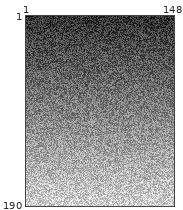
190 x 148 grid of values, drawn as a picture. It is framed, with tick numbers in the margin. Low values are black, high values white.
There are no regular stripes. No single row or column stands out from its neighbours. The field climbs toward the bottom. The grain is fine, like static. On average the colour sits 50% of the way up the scale.
